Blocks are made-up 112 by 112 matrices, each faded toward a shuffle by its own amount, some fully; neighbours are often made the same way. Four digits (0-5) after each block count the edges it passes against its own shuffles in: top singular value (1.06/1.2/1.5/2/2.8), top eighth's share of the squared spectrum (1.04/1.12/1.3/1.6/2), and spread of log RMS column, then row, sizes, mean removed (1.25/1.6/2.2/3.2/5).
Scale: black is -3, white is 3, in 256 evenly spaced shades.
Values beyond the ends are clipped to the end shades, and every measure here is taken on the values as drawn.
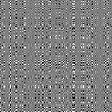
5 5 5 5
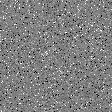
1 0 0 0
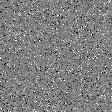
0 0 0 0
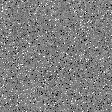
1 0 0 0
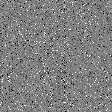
3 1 1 0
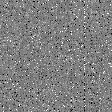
3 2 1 0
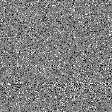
1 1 1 2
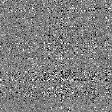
2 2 3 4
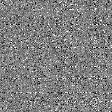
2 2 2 3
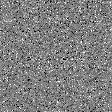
0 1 1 2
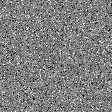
0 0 0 0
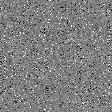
3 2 1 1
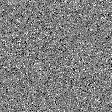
2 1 0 0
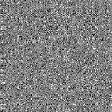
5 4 2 3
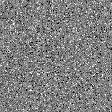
3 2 0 0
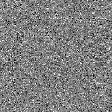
4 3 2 1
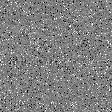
1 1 0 0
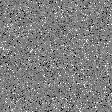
1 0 0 0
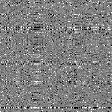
4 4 2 3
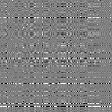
5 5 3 4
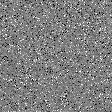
0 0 0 0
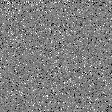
3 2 0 1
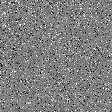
2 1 0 0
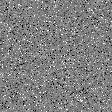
1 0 0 0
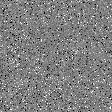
1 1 0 0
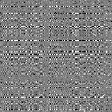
5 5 3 4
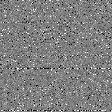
4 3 1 2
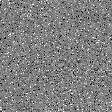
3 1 0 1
